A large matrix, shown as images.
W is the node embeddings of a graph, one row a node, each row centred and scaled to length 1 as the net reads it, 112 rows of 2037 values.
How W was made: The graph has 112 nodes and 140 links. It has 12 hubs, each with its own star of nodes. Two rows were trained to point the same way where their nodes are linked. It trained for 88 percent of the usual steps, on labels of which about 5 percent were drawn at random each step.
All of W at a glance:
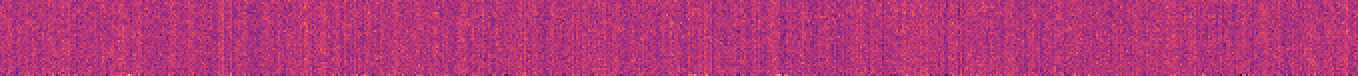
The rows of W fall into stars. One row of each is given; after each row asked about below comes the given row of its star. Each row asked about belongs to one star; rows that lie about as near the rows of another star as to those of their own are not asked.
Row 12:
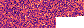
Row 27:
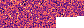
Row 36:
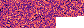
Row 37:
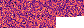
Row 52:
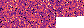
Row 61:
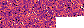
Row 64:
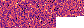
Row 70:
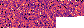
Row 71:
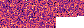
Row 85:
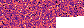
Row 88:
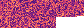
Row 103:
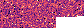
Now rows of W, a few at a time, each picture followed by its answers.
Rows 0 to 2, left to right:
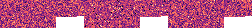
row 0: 61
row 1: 88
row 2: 52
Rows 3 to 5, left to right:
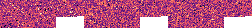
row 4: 85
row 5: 64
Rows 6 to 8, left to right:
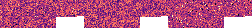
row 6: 88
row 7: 37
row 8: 64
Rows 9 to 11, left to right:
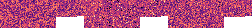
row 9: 71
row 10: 88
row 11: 70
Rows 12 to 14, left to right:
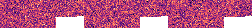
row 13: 70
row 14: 27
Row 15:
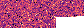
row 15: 61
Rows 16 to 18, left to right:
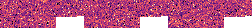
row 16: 37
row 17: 27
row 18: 12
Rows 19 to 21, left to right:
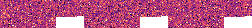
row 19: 85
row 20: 12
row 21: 61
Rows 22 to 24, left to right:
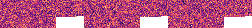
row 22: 61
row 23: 103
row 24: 52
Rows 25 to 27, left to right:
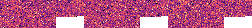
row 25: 52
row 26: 61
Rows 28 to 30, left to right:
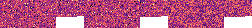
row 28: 37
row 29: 64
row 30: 70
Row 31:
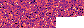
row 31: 71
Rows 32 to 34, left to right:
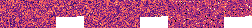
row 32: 103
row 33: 70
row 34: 71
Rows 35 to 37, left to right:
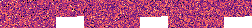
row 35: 88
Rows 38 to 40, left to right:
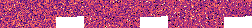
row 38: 27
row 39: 71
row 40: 27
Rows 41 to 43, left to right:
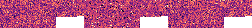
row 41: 37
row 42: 61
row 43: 103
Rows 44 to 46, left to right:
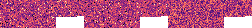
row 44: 70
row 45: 36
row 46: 85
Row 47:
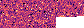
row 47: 85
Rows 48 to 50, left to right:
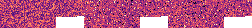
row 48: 12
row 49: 52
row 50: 88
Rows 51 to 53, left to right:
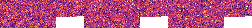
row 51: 36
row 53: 37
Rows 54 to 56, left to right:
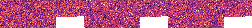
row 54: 52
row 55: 103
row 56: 52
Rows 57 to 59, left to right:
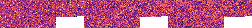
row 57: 52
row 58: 61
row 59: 103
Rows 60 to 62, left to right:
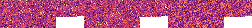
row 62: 36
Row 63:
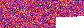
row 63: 70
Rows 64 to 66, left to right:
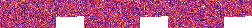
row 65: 52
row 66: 88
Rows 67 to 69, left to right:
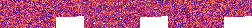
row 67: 61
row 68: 70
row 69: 103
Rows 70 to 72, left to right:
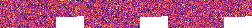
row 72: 12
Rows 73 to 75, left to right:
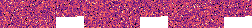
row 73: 85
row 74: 88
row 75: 37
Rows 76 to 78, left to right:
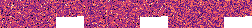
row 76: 70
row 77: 103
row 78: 70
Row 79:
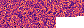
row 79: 103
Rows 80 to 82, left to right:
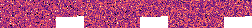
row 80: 12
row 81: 85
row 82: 70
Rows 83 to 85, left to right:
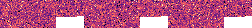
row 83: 85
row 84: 52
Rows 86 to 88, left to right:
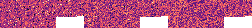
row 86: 103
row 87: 36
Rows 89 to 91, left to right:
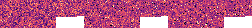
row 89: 36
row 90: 37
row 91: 71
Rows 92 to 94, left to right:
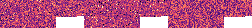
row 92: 103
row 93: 64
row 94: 52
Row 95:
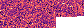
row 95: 61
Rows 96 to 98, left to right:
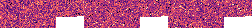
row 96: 71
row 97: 36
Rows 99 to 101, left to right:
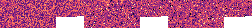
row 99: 64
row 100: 70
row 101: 27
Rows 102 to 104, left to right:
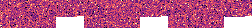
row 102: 88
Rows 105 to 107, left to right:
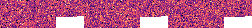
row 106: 103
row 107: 64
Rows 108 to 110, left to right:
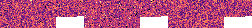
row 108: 52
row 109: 88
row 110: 27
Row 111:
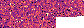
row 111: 12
